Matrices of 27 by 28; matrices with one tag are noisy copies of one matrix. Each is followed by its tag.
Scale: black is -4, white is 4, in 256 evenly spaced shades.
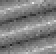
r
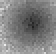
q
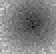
q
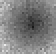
q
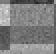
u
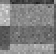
u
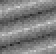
r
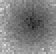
q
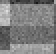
u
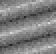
r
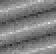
r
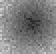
q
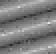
r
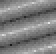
r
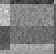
u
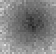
q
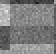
u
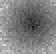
q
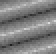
r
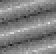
r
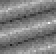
r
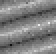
r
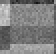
u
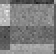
u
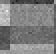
u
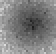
q
